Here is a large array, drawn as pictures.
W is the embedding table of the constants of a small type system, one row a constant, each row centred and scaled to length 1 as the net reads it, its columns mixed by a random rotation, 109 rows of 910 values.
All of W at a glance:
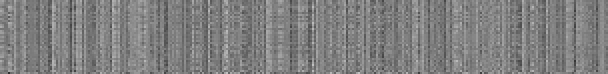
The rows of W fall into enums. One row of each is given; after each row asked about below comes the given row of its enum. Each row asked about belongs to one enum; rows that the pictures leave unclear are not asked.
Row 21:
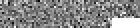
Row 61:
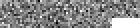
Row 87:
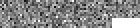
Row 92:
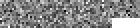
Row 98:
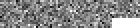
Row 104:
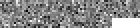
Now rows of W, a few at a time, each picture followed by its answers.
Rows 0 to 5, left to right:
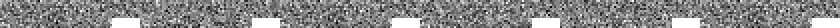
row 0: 61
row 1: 104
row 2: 61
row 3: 92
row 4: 87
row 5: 61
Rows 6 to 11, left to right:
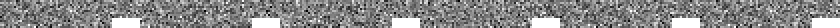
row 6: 98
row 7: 92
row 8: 104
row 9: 21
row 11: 98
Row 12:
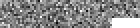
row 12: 61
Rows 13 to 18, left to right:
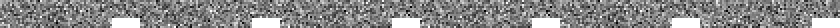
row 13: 61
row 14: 98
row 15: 92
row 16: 92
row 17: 61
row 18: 104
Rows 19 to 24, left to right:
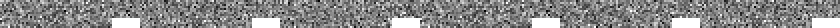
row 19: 92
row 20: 87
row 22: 92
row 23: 98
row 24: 87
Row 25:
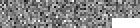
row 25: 87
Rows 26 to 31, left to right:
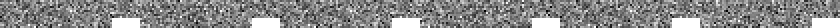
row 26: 98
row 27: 61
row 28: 98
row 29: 92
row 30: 98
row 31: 104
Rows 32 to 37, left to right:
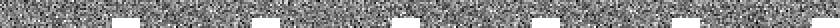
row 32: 87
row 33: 98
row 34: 21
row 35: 98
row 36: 98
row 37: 61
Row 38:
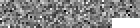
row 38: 92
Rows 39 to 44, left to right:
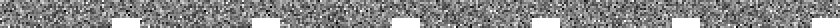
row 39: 92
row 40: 92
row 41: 61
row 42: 98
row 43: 87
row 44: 98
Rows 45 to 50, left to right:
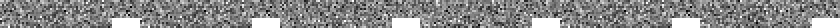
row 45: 92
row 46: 92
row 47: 87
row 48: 104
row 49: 92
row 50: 61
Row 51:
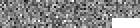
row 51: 87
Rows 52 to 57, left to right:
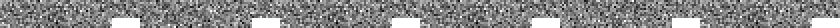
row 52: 61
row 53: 98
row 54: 61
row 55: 61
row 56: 87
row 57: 61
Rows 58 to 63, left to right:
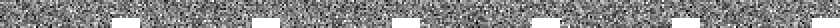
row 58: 98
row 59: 87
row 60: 87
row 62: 92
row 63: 98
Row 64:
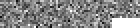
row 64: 98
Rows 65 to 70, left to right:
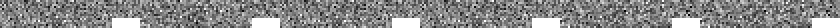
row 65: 87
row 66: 61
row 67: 87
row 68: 87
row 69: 92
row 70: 92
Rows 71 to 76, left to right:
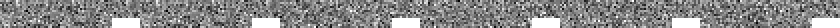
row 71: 104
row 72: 104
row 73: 98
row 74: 21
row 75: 87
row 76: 61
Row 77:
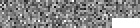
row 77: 87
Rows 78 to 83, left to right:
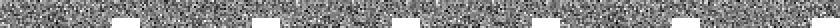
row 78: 61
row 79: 87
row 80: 104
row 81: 104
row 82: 61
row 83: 21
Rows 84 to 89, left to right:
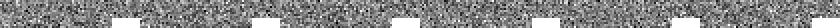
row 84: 104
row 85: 92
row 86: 61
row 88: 21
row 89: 98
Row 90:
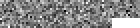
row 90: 92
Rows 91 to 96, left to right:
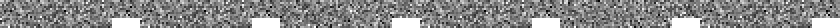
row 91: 92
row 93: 98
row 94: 92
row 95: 21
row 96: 92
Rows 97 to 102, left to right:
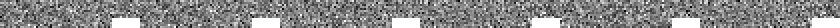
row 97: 98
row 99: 87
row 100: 21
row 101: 92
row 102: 21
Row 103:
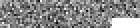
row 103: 61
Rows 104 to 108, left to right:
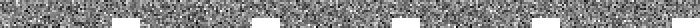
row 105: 61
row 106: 98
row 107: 98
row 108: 87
